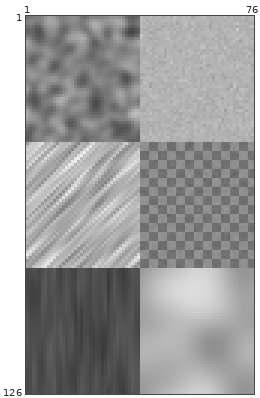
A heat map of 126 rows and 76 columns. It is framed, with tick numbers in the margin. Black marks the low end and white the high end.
It is made of 3 by 2 panels. Panel 1,1: middling, blotchy. Panel 1,2: high, fine-grained, faint in contrast. Panel 2,1: high, slanting up to the right. Panel 2,2: middling, checkered. Panel 3,1: low, streaked downward, faint in contrast. Panel 3,2: high, smooth.
